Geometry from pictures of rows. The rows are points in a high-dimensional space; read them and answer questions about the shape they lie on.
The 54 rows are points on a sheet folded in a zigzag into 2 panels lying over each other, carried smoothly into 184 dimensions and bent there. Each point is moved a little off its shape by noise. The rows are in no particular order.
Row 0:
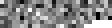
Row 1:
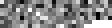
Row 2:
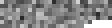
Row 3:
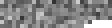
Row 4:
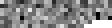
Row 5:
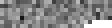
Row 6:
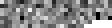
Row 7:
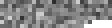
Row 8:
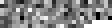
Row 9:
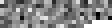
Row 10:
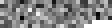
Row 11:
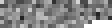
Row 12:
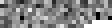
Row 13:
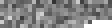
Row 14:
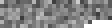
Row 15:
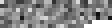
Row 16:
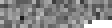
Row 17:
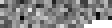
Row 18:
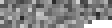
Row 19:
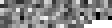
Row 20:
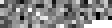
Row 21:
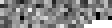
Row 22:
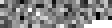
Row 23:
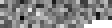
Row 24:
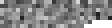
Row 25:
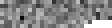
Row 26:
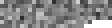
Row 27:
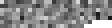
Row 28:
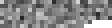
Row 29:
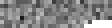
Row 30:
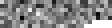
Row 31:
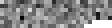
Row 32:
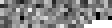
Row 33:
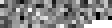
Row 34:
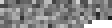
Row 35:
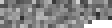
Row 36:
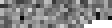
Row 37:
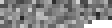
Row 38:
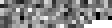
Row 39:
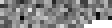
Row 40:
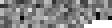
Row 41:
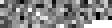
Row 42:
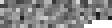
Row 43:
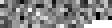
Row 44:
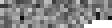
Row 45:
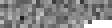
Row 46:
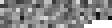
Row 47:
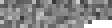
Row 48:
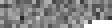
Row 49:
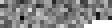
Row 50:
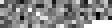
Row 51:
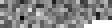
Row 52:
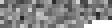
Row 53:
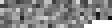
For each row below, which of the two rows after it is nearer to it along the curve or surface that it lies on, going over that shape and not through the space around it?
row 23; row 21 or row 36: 21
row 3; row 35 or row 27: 35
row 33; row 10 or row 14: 10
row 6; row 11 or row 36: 36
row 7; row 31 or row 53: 53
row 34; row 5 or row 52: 52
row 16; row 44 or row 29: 29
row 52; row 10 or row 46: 46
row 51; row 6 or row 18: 6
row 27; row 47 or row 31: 47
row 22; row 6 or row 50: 6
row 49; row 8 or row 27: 8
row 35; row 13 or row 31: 13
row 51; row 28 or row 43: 43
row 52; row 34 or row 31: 34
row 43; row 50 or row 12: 12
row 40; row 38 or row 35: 38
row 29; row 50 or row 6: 6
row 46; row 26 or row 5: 26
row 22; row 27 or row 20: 20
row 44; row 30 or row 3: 30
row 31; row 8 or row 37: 8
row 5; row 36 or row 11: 36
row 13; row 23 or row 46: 46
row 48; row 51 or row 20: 51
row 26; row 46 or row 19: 46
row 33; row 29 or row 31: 31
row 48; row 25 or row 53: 25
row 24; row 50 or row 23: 50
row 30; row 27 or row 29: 29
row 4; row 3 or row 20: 20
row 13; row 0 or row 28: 28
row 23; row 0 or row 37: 0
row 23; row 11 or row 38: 38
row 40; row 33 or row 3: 33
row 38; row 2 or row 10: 10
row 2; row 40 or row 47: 47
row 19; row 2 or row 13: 2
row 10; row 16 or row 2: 16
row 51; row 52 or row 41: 41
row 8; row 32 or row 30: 32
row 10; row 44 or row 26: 44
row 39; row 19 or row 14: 19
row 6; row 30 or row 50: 30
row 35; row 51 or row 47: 47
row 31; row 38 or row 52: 38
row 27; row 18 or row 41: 18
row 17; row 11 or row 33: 33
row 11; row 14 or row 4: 14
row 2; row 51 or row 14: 14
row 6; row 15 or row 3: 15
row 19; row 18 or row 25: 18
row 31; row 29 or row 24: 29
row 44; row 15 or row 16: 16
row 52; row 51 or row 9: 9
